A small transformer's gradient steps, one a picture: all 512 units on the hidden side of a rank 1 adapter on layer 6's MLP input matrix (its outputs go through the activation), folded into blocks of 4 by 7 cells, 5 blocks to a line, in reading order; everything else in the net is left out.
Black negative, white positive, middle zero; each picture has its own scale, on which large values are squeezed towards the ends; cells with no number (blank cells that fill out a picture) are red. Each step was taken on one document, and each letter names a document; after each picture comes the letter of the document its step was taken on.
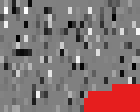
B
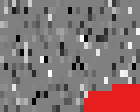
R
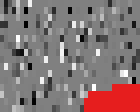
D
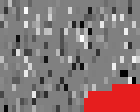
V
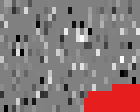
V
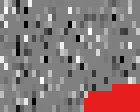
B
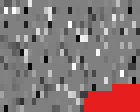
D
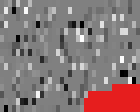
V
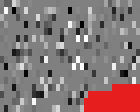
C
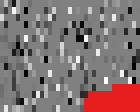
D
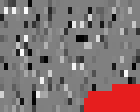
R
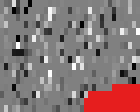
C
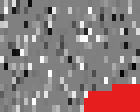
B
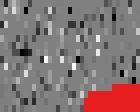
D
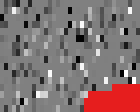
R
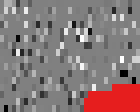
V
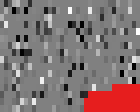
B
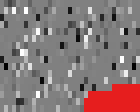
R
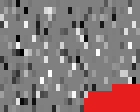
C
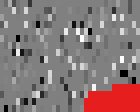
V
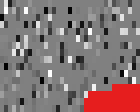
R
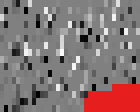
D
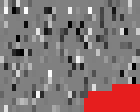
B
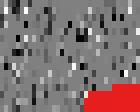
B
